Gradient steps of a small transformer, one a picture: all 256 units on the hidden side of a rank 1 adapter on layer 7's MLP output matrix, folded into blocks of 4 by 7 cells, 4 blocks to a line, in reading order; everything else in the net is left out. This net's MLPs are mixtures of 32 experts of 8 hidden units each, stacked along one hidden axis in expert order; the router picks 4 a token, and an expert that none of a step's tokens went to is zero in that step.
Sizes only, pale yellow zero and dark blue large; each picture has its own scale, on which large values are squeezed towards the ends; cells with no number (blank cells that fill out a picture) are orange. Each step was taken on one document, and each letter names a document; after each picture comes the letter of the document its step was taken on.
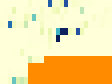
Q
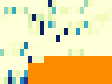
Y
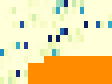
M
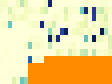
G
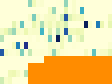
M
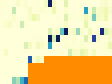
G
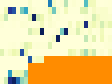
Y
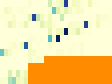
Q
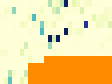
Q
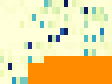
G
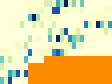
M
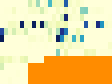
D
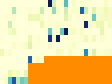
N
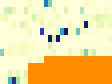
Y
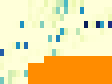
M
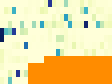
D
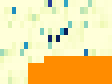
N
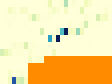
Y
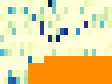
Y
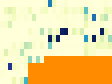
G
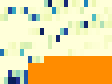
Y
